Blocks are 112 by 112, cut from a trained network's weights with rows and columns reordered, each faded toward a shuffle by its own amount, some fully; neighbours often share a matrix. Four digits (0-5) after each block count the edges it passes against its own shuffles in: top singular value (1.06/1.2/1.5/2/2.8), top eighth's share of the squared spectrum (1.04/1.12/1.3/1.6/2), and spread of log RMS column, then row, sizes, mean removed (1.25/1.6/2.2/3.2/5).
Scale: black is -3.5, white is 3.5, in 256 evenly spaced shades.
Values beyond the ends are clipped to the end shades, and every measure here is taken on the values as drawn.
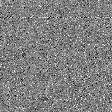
3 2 1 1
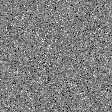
0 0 0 0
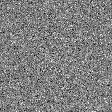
1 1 0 0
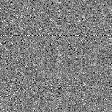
3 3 2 2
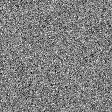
0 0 0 0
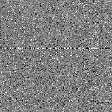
4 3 2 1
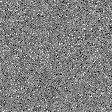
0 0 0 0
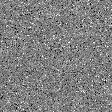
1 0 0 0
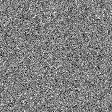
0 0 0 0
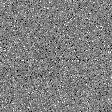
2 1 0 0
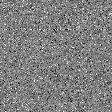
3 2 1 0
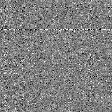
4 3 2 2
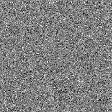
2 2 1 1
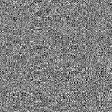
4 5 3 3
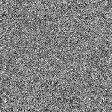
3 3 1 2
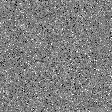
1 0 0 0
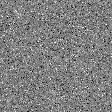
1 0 0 0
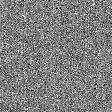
1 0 0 0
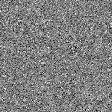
2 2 1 1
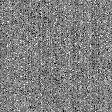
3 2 0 1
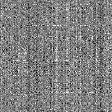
4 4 2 3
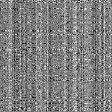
5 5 3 4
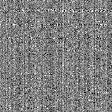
4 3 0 3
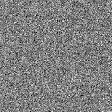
3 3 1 1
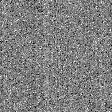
2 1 0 0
